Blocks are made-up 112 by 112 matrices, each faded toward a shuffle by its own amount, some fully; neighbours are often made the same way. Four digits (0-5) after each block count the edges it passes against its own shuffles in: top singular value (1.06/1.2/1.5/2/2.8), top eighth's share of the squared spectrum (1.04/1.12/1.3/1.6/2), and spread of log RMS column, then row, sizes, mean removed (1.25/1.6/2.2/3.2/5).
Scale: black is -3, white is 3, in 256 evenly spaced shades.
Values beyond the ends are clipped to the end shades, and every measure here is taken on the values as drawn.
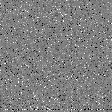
3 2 0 1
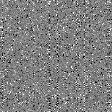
4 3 2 1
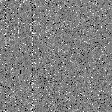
3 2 2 0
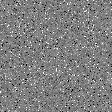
2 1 1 0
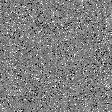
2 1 0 0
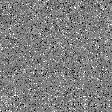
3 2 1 1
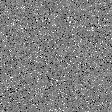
1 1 0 0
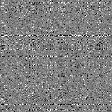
4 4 2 3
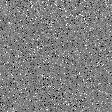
0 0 0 0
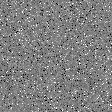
0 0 0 0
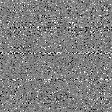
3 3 2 3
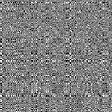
5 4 3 3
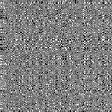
5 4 3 3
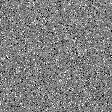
2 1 0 0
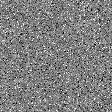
2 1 0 0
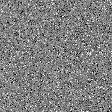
2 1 0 0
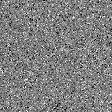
3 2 1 1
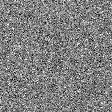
2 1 0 0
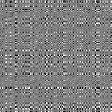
5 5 4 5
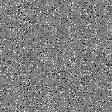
4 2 1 1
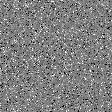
2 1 0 0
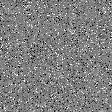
2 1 0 0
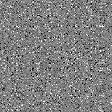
4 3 2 2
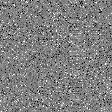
3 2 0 1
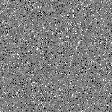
3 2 1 1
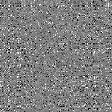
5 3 2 2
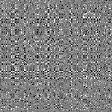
5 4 3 3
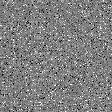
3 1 0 0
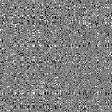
5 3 3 3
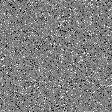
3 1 0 0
